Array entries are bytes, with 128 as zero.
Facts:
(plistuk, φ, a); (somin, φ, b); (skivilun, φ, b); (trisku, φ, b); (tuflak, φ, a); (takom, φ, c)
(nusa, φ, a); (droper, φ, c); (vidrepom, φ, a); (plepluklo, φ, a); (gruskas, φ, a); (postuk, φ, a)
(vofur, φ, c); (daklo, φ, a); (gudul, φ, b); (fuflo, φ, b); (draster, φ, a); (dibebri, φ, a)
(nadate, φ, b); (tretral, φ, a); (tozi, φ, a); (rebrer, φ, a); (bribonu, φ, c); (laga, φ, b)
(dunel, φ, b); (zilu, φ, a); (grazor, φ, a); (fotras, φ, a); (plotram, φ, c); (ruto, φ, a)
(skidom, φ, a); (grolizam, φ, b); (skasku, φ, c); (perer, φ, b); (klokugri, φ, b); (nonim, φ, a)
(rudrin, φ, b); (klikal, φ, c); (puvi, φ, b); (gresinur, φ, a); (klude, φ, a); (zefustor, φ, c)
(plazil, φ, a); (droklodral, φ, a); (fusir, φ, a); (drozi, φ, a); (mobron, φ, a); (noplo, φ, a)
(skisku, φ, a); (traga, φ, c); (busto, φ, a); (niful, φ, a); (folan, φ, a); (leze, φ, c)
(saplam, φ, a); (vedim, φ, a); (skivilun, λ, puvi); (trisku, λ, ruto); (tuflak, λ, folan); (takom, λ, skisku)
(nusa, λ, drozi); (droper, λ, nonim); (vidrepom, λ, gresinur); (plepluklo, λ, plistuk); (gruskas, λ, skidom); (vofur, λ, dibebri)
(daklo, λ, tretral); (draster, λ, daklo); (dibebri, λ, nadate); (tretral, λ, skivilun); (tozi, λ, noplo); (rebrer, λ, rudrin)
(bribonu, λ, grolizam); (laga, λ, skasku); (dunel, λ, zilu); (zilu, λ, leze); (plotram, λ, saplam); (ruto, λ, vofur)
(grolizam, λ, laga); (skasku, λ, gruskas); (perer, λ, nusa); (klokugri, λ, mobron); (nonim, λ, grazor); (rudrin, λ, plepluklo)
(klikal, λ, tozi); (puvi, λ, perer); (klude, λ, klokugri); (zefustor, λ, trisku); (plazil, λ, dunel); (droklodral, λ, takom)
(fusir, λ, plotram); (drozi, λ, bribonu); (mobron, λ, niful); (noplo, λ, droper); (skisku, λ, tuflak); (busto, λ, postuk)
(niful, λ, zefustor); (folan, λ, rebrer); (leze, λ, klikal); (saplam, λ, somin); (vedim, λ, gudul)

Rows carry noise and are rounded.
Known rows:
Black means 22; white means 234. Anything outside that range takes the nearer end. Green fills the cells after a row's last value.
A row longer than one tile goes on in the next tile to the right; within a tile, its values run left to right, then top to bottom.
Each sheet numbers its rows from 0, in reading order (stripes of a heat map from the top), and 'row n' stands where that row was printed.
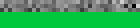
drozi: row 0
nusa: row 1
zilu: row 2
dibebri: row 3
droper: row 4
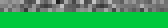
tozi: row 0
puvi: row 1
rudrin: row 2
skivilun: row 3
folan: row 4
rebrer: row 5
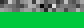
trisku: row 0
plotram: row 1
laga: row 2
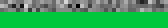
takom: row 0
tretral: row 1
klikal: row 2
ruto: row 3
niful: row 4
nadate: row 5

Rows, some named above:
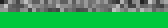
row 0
rudrin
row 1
plistuk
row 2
plistuk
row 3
fotras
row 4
gudul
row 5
nadate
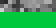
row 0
somin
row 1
plazil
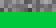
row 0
fotras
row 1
droklodral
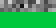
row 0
skasku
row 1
klokugri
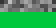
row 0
fuflo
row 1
fusir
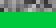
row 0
klude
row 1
gudul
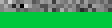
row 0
droper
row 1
fusir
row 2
grazor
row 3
skidom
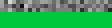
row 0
vofur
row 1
draster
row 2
saplam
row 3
grazor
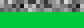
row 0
bribonu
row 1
gudul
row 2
zefustor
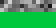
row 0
dunel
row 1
traga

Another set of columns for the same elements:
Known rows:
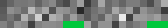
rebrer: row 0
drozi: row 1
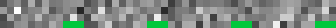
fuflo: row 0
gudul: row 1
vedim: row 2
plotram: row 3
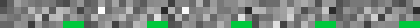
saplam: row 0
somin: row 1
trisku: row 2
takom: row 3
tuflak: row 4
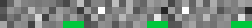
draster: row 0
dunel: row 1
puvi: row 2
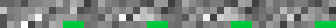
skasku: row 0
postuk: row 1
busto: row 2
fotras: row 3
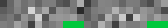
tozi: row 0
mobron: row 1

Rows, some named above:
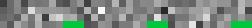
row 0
vidrepom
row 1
klokugri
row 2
traga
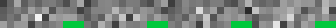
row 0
gruskas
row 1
klude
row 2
plazil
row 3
traga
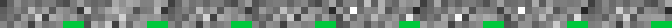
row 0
fotras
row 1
droper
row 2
fotras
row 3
droklodral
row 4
dunel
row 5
skidom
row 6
rudrin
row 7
grazor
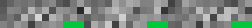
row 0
plistuk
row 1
droper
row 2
fusir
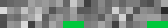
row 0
zefustor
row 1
grazor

